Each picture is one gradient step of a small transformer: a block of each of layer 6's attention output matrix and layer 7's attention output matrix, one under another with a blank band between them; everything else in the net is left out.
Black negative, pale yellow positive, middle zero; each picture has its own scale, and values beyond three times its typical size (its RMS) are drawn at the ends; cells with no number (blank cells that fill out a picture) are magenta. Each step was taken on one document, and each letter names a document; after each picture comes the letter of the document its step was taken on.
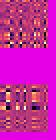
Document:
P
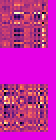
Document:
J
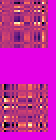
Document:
J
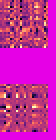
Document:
P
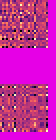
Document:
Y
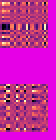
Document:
P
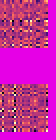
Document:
Y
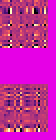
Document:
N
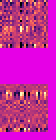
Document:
P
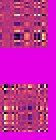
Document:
J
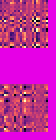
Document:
Y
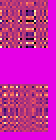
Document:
Y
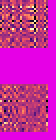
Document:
Y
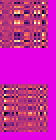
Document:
J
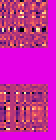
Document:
P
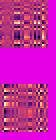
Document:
J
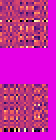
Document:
N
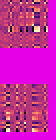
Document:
P
